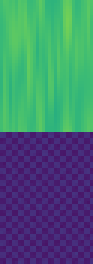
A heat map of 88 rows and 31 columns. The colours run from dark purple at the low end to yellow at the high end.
It is made of 2 by 1 panels. Panel 1,1: high, streaked downward, faint in contrast. Panel 2,1: very low, checkered, faint in contrast.
